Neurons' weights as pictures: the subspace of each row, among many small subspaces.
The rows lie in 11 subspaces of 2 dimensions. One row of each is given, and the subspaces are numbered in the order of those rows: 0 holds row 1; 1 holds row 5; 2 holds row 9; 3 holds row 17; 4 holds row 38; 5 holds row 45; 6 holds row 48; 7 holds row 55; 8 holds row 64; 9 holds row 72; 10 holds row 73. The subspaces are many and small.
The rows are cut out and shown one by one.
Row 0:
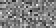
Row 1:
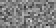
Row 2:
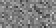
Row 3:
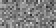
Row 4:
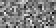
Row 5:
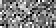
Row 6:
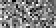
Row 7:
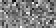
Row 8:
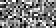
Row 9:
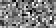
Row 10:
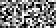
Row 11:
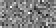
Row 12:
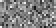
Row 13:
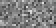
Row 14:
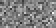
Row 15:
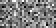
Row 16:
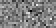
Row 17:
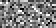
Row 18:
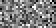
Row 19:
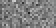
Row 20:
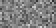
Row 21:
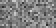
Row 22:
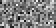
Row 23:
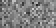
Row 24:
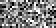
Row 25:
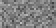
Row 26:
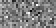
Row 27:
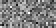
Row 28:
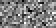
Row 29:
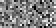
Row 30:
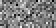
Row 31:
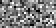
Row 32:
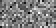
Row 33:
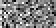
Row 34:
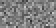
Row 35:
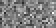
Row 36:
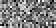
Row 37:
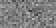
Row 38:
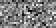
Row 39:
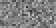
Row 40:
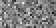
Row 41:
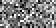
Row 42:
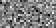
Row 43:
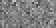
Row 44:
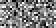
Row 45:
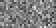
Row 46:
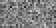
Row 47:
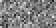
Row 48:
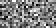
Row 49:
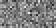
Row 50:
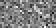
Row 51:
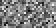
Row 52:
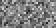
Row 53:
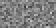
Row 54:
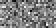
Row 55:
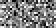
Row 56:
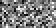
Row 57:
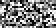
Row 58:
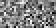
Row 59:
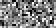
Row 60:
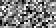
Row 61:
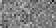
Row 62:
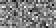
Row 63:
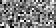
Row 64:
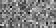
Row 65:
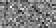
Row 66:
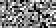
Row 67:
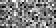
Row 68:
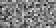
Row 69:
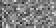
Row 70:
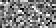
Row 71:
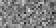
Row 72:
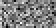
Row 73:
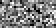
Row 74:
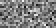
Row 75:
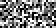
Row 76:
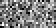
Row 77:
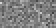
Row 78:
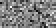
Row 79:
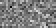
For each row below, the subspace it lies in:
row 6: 6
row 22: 3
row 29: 5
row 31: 10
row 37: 4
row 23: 4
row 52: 2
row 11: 1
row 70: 3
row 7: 2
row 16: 4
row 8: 9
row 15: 7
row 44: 7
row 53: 0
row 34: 0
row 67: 7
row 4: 0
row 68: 0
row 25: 9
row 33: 9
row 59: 2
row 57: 10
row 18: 5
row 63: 3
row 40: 6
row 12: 5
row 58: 0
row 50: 1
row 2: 1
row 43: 2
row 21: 7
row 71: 4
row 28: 4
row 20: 5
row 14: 6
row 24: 10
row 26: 4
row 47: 5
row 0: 9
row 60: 2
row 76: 3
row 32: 1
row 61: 5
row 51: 2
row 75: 9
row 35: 6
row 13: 2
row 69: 9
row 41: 1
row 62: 7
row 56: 9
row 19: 6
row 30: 1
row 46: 10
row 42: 3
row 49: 10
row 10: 0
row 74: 6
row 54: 7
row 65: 3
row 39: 2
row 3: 10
